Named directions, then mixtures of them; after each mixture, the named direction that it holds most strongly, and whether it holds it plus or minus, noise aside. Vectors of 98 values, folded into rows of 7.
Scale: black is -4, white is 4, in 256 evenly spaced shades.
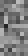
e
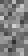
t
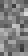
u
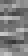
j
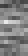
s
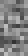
e, minus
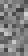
t, minus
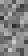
t, minus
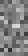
t, plus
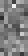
u, minus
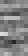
j, plus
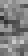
s, minus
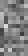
e, minus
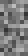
e, plus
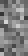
e, plus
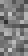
t, minus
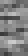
j, minus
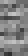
j, minus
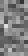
e, minus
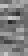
j, plus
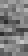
s, minus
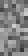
u, plus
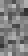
u, minus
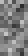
t, minus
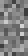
u, minus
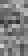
s, minus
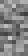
u, minus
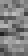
j, minus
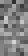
t, minus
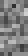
u, plus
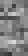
j, minus
